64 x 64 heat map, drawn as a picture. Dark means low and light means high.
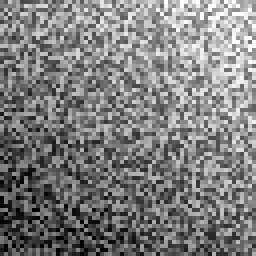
The grain is fine, like static. The bottom left is the ninth with the lowest average. The field climbs toward the top right. The halves do not mirror each other. No row or column stands out. The top right is the ninth with the highest average. No regular stripes run through it.
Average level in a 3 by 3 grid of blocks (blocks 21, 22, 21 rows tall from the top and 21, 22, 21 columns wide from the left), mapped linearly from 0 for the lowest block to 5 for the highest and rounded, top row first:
345 | 123 | 012
